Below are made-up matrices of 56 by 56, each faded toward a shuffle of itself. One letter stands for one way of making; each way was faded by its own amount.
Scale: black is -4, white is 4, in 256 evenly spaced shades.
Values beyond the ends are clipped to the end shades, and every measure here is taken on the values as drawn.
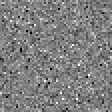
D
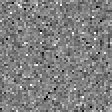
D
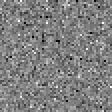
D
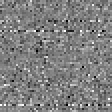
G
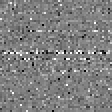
G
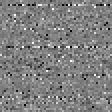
G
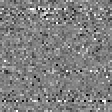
G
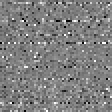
G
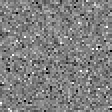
D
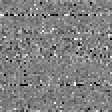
G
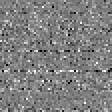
G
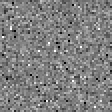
D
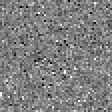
D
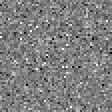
D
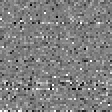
G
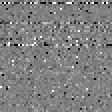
G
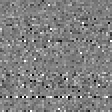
G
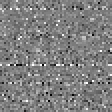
G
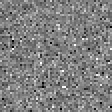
D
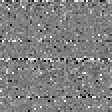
G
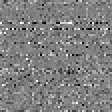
G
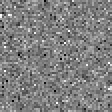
D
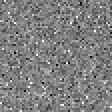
D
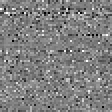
G
